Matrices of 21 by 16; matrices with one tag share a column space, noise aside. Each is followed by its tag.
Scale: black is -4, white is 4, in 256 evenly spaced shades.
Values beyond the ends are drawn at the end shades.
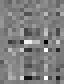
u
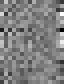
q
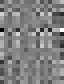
q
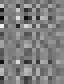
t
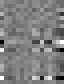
u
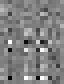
u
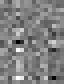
u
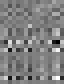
u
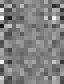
t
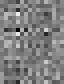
q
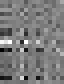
u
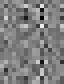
t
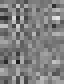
t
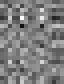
t
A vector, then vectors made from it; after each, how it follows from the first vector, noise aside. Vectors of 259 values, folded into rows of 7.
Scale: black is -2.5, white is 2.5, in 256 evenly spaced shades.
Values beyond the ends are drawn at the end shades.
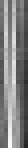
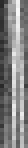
reversed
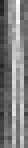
reversed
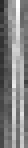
reversed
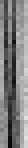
negated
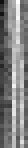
reversed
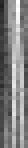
reversed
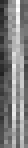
reversed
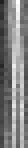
reversed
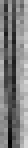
negated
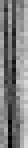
negated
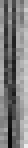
negated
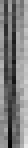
negated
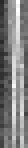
reversed
